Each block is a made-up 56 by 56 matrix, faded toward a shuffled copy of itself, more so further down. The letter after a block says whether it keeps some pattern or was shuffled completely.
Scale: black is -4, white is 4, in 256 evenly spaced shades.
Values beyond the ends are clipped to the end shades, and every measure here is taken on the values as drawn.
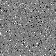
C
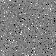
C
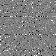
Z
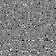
Z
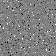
C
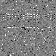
Z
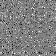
Z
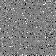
Z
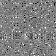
Z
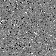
C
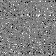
Z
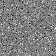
C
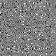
Z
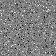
C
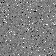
C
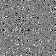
Z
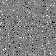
Z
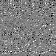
Z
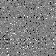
Z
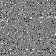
Z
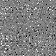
Z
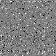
Z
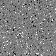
C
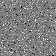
C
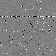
Z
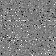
Z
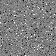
C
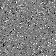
C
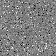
C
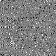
Z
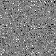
Z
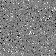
C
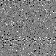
Z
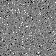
C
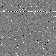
Z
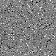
Z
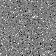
C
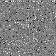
Z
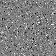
C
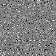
Z
